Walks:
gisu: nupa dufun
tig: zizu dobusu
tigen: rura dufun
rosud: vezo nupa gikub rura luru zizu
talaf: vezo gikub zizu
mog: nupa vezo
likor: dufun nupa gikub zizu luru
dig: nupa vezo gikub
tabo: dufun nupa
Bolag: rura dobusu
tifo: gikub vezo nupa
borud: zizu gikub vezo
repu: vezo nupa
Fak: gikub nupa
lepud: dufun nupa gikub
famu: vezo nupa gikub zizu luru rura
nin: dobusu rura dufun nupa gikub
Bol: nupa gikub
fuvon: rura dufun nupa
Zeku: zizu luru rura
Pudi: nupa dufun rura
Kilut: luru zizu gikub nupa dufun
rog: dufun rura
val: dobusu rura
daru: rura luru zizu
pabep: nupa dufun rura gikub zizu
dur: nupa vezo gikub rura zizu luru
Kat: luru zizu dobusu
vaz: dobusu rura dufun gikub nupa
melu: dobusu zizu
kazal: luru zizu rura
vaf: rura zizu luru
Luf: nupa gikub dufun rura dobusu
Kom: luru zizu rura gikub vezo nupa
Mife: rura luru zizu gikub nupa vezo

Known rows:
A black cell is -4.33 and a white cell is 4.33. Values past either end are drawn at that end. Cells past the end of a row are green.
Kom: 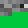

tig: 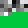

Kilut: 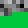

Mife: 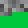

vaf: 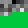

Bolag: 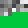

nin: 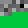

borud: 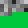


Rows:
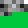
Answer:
tigen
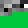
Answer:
Fak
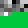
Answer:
melu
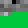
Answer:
rosud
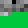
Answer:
talaf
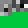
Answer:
Bol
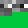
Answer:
repu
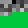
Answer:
likor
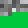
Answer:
Luf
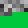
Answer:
mog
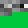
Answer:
tifo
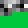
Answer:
tabo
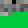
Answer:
pabep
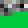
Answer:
fuvon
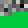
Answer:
lepud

